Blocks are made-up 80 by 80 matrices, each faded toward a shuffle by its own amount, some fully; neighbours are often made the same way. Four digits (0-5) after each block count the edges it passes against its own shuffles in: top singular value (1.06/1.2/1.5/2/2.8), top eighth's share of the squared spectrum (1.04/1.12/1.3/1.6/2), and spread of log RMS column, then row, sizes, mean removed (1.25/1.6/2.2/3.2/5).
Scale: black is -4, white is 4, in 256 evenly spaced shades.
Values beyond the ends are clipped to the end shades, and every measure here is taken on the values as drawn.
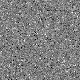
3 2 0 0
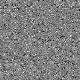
3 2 1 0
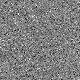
2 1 0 0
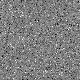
0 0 0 0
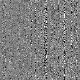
2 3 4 0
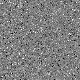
0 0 1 0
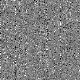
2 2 3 0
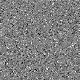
3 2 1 1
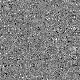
3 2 0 1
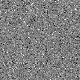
3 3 0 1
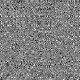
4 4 1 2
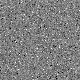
0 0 0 0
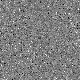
0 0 0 0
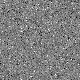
0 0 0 0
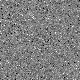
0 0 0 0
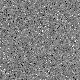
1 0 0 0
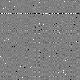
5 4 1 2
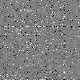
4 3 1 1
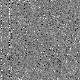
2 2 2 0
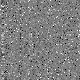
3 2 1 0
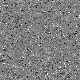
2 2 1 0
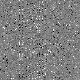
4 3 2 0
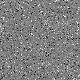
2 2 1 0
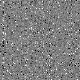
3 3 2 1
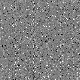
3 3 1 0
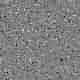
0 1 0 0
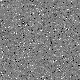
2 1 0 0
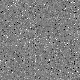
2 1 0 0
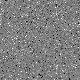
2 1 0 0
